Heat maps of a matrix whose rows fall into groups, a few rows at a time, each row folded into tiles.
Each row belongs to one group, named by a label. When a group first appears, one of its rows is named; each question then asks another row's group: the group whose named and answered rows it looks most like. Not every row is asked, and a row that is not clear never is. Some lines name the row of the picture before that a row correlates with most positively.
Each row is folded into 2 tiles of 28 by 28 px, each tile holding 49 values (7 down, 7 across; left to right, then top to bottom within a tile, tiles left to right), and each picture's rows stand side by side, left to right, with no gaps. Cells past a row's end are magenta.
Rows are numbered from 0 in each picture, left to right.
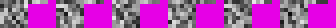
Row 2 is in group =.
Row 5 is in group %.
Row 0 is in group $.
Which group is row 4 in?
%
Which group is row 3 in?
=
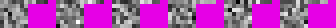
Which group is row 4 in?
%
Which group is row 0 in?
%
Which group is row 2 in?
%
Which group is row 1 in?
%
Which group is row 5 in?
$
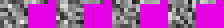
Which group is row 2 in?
$
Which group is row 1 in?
=
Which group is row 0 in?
%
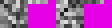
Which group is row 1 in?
=
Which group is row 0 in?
$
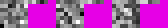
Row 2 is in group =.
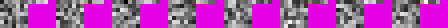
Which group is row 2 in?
%
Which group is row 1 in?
$
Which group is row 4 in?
=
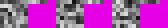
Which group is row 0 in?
%
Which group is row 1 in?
=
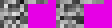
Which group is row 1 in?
=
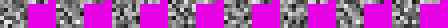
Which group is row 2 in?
$
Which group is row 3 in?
$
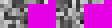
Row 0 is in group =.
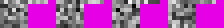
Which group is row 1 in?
$
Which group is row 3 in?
=
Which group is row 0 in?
$
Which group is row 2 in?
%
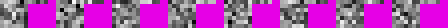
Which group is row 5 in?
=
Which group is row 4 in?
$
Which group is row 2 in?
%
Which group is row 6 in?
=
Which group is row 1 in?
%
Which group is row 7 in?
$
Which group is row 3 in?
$
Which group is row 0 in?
=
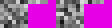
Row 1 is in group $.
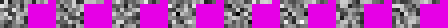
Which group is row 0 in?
$
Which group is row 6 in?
=
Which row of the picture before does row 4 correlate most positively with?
0
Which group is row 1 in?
$
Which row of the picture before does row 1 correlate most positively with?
0
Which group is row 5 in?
%
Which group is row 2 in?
=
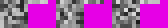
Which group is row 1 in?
=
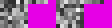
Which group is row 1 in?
=
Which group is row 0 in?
$
